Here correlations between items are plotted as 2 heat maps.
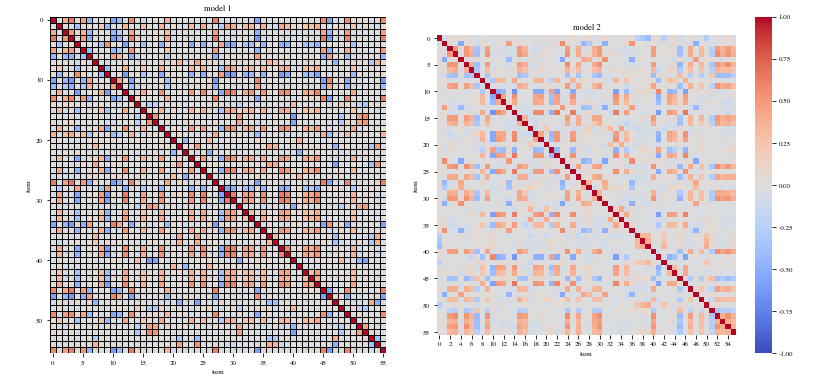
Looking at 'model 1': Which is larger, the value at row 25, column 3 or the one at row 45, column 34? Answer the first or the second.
the first
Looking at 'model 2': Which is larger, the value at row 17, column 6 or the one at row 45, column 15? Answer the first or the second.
the first
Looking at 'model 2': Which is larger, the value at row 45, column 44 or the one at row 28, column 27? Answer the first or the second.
the second
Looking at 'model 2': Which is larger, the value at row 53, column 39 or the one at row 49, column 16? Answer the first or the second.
the second
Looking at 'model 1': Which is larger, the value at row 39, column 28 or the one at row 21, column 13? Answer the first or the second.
the second
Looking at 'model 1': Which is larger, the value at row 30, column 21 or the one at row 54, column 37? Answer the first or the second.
the second
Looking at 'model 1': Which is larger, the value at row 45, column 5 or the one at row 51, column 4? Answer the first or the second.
the first
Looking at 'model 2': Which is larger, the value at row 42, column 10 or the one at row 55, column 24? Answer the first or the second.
the second
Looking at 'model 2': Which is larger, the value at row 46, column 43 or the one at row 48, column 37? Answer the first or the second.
the first
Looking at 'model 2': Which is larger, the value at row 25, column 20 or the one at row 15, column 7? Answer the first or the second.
the first
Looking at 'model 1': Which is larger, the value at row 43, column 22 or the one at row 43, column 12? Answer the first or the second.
the second
